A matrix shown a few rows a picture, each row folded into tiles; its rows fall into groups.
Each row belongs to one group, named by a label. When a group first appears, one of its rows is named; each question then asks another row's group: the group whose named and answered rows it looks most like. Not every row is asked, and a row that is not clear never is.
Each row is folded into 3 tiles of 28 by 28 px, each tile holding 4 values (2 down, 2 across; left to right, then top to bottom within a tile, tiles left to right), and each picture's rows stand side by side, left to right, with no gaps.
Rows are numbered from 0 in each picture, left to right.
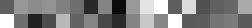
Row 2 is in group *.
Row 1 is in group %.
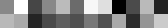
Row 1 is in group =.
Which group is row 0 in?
*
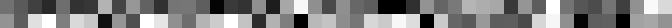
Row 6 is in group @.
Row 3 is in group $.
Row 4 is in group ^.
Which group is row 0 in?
^
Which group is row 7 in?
%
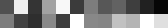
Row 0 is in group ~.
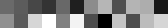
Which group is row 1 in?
=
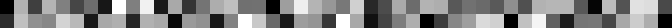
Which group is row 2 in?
$
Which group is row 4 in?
*
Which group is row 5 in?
=
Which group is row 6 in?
$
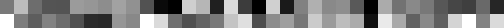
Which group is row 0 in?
*
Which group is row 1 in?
=
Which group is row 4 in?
%
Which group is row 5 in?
^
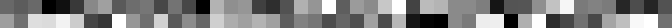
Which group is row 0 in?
^
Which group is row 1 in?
=
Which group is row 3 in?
%
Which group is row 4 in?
@
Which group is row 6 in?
$
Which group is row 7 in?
^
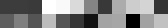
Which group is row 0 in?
%
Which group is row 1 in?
$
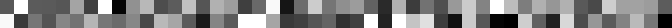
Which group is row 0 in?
*
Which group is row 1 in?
~
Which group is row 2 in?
~
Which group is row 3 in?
*
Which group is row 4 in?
=
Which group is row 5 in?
%
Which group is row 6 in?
$
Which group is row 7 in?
@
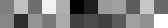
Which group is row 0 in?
@
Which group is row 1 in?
~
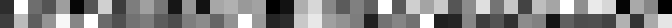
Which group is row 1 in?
*
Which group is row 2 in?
~
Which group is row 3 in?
%
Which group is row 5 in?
*
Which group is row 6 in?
$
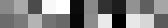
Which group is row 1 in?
%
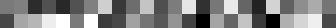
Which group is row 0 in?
^
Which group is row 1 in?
*
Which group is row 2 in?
~
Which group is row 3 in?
@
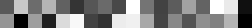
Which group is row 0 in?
=
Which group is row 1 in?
@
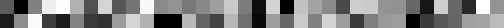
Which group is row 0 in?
$
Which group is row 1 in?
@
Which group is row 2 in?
$
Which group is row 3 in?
~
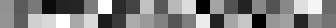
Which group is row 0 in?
^
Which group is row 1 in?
*
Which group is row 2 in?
=
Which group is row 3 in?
$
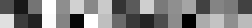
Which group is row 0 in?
%
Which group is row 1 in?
*
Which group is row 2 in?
=
